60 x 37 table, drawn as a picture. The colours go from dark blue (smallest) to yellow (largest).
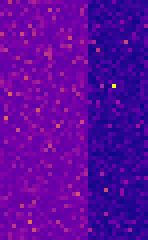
On average the colour sits 20% of the way up the scale. The left part is higher, up to a seam about 60% of the way across. There are no regular stripes.
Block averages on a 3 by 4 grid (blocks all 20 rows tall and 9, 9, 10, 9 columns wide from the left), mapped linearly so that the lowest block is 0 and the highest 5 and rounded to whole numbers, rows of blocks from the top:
5520 / 5520 / 5520
